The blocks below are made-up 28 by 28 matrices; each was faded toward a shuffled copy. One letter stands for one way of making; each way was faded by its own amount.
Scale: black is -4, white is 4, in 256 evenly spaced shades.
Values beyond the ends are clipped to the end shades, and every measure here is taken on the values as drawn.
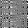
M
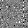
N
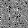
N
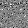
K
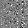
N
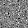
N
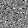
K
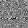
K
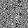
N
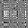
M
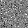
N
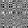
M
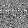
K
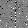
N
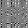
M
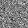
K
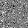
N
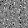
N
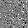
N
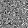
K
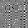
M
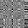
M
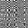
M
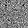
K
